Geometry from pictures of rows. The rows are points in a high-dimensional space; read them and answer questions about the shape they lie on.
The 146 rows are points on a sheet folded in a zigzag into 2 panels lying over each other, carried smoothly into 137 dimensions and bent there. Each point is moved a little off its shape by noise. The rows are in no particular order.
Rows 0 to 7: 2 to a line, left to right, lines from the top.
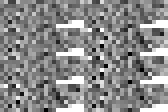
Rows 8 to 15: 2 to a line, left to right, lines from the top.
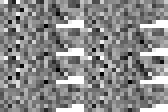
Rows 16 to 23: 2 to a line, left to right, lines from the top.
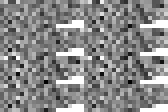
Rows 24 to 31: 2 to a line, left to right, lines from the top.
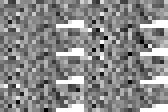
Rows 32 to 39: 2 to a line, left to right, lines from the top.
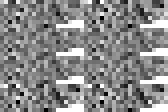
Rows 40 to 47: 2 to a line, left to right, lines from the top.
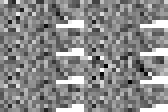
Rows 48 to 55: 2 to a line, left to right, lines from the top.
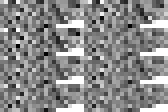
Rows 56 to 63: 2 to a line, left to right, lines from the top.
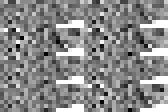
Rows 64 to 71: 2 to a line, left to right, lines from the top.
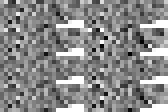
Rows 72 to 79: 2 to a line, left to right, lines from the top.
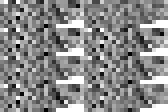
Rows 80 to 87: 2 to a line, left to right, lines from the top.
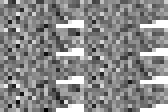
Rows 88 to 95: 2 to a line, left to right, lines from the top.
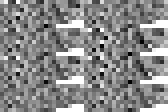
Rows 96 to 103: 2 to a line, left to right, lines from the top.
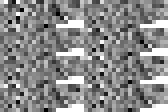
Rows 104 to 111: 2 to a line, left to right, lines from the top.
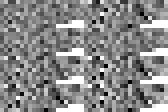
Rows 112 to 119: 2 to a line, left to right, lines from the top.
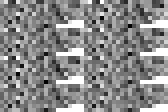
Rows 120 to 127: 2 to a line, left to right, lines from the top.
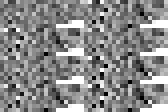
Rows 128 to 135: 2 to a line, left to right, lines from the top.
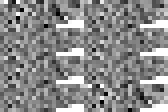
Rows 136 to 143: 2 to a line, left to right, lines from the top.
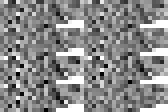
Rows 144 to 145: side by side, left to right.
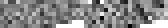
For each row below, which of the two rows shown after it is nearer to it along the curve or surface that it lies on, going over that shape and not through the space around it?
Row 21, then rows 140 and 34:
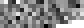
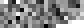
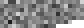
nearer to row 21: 140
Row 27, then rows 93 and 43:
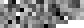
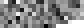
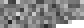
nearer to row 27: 93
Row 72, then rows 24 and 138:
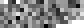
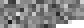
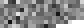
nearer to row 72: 138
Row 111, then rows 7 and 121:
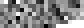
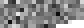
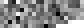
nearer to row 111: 121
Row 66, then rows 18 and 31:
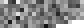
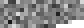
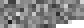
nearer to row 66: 18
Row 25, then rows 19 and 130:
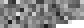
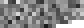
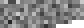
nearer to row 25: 19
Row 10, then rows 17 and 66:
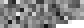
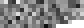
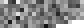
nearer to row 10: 17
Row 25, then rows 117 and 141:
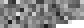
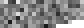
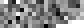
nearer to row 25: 141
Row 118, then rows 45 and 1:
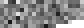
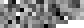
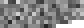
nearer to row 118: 45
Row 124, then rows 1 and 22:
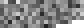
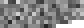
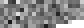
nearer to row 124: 22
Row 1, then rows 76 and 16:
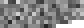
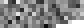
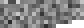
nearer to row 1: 76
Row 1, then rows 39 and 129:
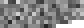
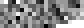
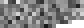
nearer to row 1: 129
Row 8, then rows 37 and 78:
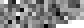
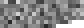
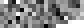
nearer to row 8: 78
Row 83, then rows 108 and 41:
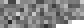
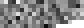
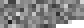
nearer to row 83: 41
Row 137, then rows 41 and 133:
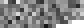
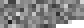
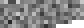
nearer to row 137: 41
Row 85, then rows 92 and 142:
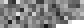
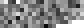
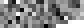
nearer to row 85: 142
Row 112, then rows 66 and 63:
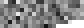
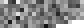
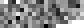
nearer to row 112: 63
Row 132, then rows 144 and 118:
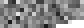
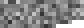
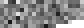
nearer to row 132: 144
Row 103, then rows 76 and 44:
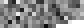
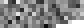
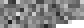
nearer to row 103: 76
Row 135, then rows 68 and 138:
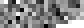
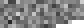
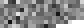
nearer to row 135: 138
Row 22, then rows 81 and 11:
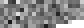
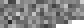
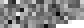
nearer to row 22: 11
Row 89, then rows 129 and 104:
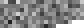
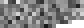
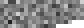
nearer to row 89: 104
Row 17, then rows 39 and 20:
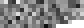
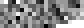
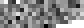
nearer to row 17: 39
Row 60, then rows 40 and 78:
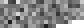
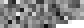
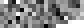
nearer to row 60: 78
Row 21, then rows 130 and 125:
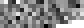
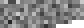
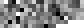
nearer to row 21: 125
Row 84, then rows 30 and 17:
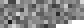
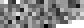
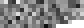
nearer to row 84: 30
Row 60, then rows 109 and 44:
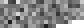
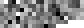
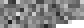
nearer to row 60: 109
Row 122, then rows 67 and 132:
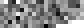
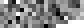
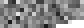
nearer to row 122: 67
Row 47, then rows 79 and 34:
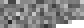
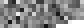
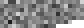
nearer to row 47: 79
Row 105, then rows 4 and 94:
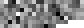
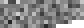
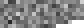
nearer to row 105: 94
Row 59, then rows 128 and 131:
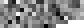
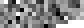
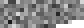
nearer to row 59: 128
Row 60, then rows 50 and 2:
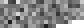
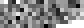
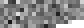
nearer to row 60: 2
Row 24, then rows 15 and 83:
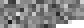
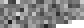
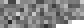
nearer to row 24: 83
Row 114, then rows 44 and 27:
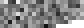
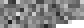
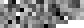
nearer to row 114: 27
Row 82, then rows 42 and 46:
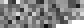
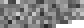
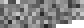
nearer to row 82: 42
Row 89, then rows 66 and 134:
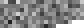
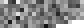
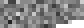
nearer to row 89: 66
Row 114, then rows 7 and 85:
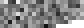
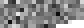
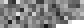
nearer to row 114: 7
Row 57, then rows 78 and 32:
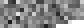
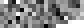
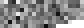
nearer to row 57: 78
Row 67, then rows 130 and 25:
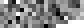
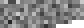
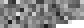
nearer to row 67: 25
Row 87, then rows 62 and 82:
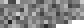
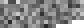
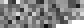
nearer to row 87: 62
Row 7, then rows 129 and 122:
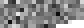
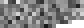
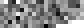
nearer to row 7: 122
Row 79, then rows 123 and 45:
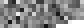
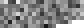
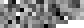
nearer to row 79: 45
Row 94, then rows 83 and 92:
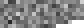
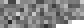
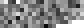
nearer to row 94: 83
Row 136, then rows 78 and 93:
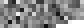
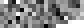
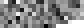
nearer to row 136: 93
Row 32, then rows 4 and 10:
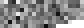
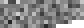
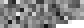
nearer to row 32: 4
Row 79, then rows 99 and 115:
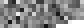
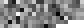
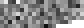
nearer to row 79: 99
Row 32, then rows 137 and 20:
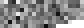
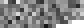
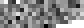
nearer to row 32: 20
